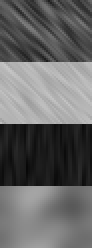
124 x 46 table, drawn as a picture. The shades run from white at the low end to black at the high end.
The table splits into 4 rows of 1 panel. Panel 1,1: high, slanting down to the right. Panel 2,1: low, slanting down to the right, faint in contrast. Panel 3,1: very high, streaked downward, faint in contrast. Panel 4,1: middling, smooth.
